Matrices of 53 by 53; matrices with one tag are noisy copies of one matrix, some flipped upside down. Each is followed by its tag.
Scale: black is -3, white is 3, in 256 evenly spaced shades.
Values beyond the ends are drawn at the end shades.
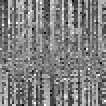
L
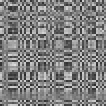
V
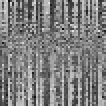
L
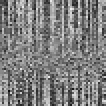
L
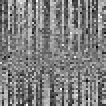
L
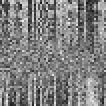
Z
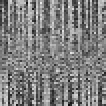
L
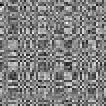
V
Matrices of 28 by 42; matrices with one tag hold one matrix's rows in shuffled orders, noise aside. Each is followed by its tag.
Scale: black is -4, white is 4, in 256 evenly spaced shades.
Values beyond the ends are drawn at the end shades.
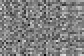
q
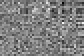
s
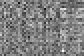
q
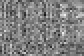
q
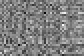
q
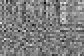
q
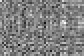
q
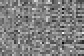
s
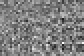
s
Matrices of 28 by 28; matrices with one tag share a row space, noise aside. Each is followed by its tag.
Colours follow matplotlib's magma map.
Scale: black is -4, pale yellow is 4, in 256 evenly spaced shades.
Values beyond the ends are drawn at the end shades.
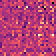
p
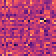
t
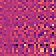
p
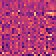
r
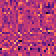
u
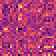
u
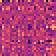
r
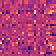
r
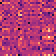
u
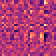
t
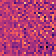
p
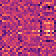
u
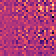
p
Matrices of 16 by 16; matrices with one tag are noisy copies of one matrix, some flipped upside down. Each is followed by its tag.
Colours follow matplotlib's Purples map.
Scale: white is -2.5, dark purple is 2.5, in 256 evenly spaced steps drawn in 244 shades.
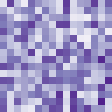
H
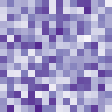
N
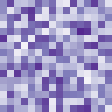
N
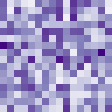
H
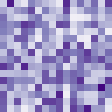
H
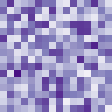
N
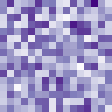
N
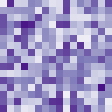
H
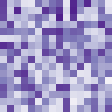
H
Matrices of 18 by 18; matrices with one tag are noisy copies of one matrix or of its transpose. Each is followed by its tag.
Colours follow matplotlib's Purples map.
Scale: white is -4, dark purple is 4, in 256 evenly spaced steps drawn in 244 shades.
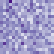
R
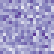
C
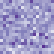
C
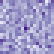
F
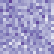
R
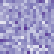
F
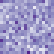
F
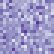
R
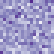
C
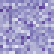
R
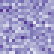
R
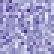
R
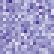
R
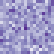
F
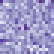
F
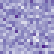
C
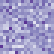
R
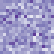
C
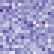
R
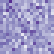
R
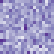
F
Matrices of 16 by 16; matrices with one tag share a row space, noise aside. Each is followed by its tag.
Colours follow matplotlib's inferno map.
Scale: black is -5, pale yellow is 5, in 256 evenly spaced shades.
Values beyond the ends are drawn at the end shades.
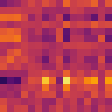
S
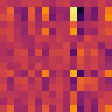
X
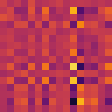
X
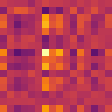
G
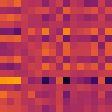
S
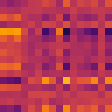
S
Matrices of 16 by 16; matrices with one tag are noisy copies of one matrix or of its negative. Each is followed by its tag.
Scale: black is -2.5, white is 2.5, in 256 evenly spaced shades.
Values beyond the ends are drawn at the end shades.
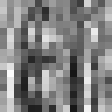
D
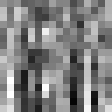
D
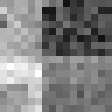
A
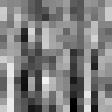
D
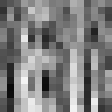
D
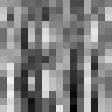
D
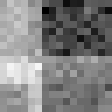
A
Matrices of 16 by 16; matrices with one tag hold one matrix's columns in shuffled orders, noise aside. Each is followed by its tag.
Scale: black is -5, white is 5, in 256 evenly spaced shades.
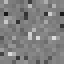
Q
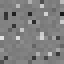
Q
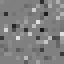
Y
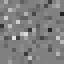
Y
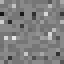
Q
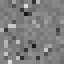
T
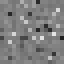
Y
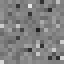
T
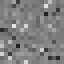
T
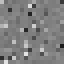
T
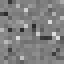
Y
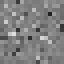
Y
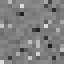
T
